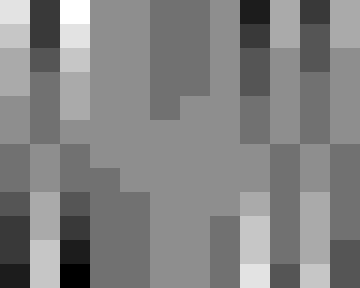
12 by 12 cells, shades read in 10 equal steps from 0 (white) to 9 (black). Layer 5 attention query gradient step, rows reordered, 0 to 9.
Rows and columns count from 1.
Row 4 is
3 5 3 4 4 5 5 4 6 4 5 4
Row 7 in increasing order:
4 4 4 4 4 4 4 4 5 5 5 5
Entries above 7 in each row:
1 0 0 0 0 0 0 0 0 0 1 2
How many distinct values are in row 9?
4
